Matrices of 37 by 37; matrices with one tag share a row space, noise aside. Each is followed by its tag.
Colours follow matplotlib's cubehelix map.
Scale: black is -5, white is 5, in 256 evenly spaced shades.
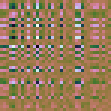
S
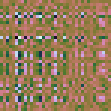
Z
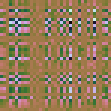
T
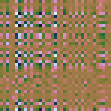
Z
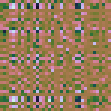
S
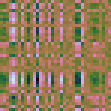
S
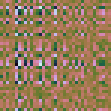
Z
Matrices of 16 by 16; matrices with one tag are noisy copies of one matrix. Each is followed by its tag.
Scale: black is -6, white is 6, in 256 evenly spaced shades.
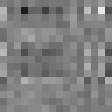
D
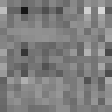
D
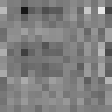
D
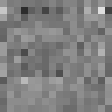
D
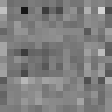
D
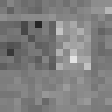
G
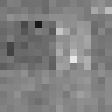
G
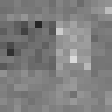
G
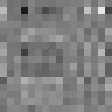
D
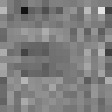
D
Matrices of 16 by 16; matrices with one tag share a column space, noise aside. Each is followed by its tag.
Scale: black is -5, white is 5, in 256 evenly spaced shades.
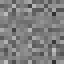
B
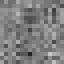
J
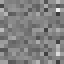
B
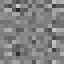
B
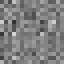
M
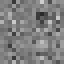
M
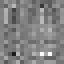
J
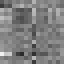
J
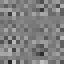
B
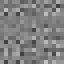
B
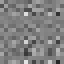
B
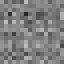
M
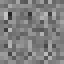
M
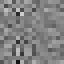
B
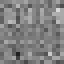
J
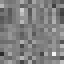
J
